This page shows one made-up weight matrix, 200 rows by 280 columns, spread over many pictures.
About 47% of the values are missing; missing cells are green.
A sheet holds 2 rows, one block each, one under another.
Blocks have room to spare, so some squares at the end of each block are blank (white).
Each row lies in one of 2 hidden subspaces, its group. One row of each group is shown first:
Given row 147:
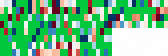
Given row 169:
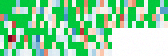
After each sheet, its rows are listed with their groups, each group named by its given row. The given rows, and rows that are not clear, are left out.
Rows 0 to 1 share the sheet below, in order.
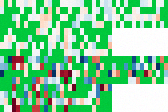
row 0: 147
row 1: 169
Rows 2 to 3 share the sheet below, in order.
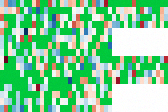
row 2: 147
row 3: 169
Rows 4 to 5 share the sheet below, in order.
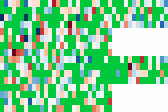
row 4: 169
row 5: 147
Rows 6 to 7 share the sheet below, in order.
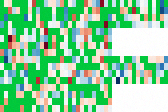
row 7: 169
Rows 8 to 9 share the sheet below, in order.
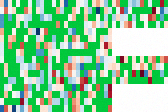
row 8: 169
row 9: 169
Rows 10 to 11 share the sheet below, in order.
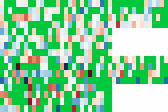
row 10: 169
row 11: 147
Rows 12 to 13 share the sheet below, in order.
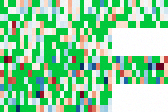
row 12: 147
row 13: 169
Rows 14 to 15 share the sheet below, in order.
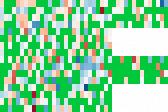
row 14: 147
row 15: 147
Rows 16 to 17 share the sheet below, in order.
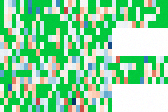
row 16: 147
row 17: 147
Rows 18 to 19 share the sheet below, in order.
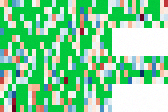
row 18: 169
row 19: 169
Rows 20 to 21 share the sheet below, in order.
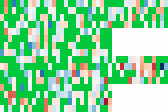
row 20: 147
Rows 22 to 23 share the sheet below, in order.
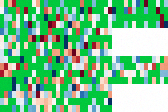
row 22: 147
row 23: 147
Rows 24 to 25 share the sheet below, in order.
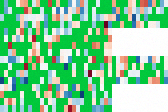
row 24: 147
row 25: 147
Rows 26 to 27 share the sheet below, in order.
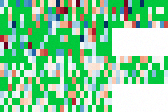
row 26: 147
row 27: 147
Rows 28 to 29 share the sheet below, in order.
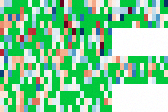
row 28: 169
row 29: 169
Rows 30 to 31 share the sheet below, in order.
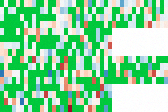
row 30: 147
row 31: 147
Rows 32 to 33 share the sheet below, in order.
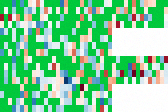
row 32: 169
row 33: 169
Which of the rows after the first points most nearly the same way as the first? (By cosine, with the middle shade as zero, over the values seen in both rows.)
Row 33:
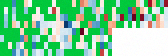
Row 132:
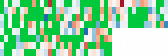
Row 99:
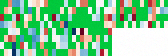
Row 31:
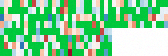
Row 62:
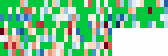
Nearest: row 99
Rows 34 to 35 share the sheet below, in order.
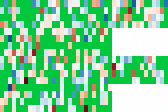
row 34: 169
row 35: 147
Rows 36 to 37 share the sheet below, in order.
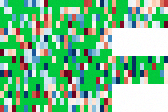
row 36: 147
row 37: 169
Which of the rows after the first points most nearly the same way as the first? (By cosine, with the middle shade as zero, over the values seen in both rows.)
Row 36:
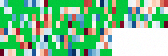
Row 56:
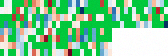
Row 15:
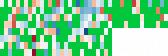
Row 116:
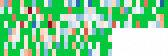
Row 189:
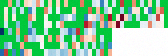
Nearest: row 116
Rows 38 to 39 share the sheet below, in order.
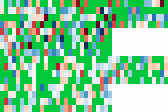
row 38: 147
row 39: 147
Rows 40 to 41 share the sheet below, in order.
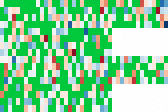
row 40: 147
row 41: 147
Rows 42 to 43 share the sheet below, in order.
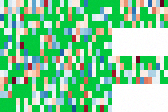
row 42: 169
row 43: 147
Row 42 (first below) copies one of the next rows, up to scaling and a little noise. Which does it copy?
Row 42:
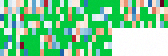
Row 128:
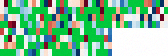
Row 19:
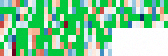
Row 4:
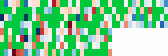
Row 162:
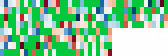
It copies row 162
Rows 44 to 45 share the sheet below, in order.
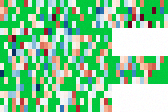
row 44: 169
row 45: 169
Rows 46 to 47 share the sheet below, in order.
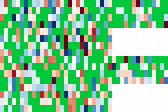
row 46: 147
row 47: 147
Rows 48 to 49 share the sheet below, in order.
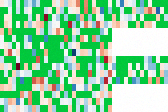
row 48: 147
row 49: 147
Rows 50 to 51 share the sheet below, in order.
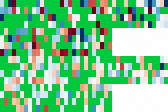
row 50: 169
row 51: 169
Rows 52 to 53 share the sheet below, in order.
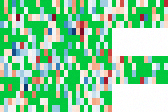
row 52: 169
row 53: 147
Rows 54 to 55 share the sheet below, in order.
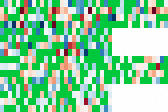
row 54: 147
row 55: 147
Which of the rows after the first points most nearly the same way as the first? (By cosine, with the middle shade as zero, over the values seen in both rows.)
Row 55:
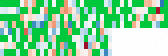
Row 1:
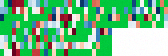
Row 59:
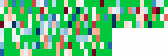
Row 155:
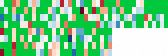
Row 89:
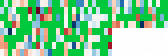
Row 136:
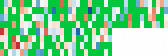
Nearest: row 59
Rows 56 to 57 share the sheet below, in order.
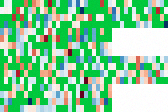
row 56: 147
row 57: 147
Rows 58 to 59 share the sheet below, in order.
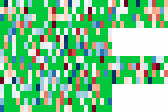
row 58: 147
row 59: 147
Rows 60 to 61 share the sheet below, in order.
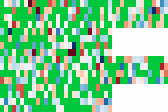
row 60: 147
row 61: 169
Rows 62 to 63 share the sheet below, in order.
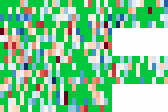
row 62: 169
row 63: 147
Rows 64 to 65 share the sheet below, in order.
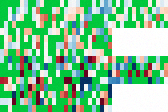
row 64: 147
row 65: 169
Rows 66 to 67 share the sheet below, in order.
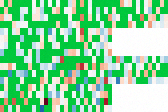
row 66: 169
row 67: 169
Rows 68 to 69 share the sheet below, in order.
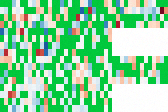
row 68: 169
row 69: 169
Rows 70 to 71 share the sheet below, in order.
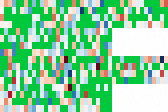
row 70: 169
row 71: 169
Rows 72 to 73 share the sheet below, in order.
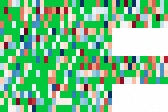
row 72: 147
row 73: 147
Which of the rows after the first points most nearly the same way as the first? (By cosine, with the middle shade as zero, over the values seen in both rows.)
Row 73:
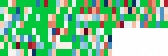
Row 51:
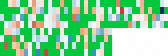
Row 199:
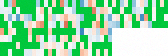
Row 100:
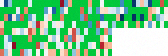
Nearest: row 51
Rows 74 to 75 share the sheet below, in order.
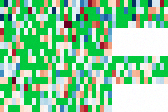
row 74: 169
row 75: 147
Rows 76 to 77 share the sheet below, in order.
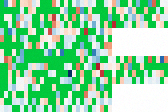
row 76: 147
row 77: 169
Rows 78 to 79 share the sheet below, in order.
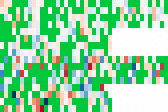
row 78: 169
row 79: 169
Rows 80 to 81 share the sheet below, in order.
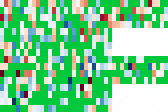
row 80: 169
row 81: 169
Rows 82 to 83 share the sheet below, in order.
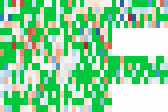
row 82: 169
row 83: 147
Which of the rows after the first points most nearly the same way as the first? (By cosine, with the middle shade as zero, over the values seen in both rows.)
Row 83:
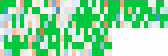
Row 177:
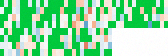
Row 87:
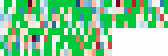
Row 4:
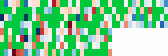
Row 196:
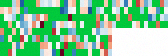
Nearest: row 87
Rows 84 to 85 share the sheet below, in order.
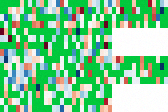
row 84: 169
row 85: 169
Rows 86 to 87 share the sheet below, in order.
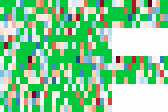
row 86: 169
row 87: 147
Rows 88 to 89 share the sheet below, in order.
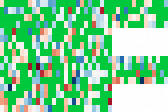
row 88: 147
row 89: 147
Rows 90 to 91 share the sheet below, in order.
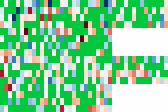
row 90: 147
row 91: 147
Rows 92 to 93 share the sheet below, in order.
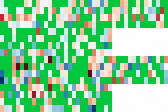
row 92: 169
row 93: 147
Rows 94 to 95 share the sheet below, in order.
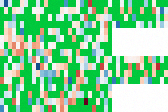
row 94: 169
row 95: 147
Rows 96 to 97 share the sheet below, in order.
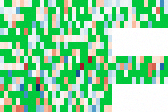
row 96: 147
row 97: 169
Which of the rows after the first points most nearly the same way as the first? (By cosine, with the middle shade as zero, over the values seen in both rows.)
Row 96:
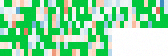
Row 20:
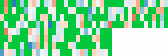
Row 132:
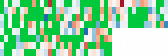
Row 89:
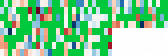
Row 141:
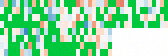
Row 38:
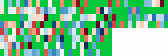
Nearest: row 89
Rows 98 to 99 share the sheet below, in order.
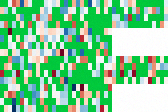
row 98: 147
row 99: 169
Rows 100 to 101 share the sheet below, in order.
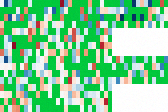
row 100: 169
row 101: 169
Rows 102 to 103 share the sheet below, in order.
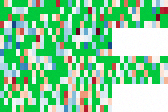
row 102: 169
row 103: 147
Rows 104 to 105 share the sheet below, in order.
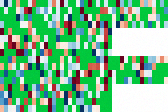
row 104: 169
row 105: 147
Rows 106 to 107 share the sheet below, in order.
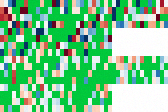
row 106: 147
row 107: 147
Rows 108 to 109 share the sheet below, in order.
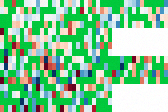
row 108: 169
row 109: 169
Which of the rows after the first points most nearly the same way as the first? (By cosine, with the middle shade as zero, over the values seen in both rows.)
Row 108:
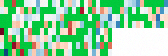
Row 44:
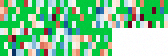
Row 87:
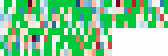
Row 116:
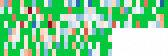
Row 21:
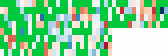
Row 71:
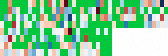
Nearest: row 21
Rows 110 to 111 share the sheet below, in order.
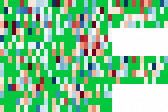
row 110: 147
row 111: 147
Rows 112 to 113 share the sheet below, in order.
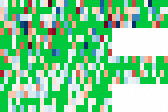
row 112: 147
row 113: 169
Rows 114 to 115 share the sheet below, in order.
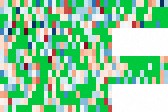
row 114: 147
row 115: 147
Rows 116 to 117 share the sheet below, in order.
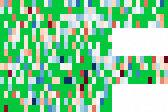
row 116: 147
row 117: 169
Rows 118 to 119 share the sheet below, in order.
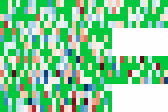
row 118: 147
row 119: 147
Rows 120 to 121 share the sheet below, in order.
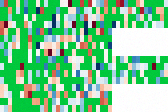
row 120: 147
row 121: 169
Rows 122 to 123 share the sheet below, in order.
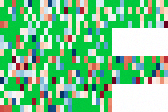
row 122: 147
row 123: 147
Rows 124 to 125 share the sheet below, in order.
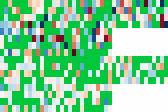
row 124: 147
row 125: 169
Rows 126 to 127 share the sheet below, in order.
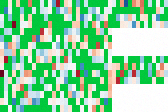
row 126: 147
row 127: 169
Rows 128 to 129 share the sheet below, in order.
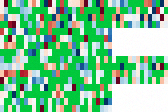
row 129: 169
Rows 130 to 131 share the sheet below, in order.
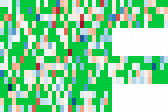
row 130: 147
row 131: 147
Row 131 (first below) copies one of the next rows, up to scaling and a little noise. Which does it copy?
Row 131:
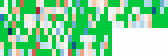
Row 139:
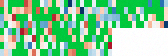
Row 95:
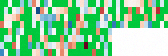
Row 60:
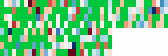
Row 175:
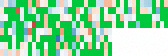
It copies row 60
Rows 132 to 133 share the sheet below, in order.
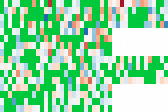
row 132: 147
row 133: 169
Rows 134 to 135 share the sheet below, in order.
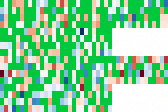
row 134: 169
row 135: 169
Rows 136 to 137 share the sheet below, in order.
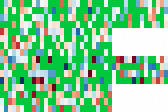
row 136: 169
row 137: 147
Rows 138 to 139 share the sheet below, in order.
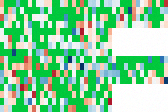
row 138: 169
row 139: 147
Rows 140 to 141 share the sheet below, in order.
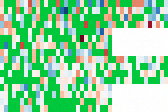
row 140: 147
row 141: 147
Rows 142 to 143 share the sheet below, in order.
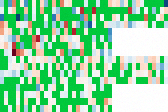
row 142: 169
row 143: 169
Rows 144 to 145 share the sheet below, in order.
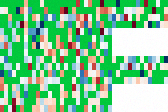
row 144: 147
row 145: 169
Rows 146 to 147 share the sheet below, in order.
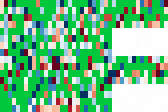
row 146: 169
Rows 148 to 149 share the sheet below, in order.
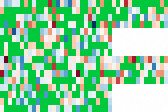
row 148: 147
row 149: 169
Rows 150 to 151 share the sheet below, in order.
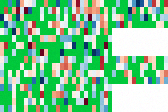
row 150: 147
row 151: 147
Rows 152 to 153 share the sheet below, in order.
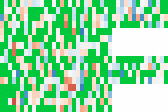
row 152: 169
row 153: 169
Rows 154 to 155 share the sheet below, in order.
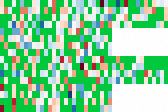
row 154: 147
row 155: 169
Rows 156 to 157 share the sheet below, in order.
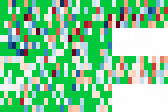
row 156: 169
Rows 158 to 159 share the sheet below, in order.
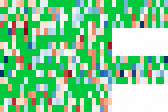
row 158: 147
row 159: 169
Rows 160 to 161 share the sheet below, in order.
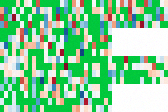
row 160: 147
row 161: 147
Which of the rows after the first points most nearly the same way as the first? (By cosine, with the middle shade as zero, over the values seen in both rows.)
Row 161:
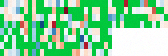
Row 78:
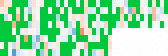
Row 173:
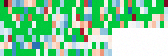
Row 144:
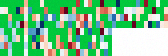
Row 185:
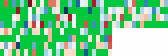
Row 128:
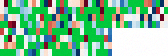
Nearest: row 144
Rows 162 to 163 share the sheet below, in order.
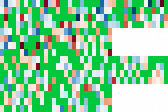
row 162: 169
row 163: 147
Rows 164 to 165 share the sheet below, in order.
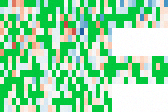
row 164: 169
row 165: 147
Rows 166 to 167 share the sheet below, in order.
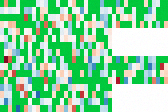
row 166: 169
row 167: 169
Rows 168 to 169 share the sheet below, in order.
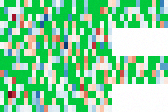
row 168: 147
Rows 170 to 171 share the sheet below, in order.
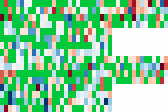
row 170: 169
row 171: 169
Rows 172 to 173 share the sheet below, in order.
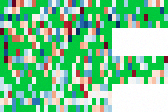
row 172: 169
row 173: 169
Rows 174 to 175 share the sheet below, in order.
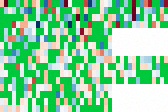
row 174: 169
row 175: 147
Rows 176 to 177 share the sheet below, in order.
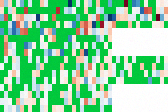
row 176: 147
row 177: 147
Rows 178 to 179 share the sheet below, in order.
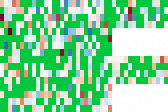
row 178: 147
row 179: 169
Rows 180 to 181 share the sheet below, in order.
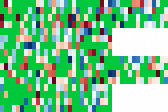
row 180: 147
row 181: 147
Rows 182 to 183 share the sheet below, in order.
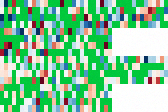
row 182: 169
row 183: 147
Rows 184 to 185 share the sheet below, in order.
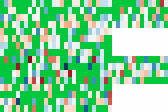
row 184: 169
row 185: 147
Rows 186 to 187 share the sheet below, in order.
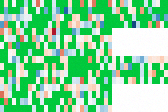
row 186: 147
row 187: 147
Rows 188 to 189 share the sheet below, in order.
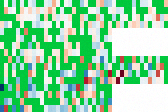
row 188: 147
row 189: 169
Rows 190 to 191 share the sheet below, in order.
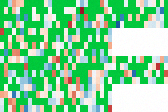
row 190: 169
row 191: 169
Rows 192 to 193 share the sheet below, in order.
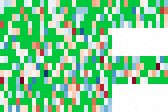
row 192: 169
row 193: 147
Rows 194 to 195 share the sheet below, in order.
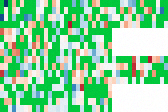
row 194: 169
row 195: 169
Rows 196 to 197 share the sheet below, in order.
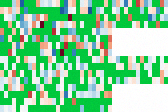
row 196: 147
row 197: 147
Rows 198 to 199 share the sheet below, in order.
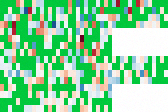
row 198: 147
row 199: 169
